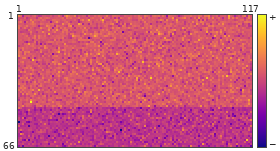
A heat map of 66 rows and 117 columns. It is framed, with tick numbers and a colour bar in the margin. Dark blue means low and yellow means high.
Overall the values sit about 50% of the way up the scale. The top part is higher, up to a seam about 70% of the way down. There are no regular stripes.
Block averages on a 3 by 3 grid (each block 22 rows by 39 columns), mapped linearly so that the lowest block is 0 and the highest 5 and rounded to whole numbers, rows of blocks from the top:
555 / 555 / 000
